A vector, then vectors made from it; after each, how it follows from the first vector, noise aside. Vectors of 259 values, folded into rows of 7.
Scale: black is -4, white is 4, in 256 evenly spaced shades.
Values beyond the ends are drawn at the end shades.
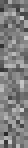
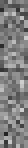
copied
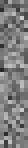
copied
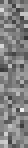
sign-scrambled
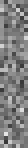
sign-scrambled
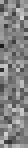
sign-scrambled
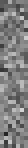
copied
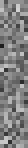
sign-scrambled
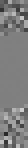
partly zeroed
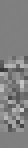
partly zeroed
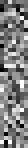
scaled up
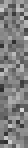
sign-scrambled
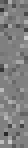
partly zeroed
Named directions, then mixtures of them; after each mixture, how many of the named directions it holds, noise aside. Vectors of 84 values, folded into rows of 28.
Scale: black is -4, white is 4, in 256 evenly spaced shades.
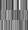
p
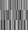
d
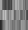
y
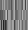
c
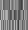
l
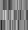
three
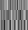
one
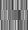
three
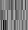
one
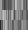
two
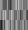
two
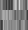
two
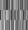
three
